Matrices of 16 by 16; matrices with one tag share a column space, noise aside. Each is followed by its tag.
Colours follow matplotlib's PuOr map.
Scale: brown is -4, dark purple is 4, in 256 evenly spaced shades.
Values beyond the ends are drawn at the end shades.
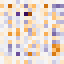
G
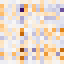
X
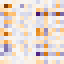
G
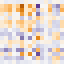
X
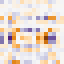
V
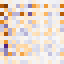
G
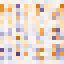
X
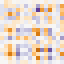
X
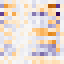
G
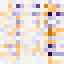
G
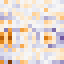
V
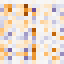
X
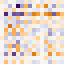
G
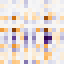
V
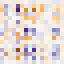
X
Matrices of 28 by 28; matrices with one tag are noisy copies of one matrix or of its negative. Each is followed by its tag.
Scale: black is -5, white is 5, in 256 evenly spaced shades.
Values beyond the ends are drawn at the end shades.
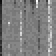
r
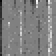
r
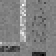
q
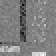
q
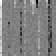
r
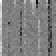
r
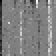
r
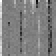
r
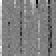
r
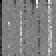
r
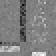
q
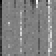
r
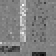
q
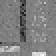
q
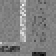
q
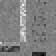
q
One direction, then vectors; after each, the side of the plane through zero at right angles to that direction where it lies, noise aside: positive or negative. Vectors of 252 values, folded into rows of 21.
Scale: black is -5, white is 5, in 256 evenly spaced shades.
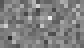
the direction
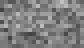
positive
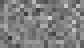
positive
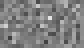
positive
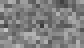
negative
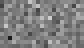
positive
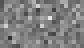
positive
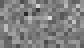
positive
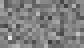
negative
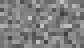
positive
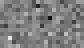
negative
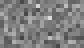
positive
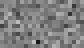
negative
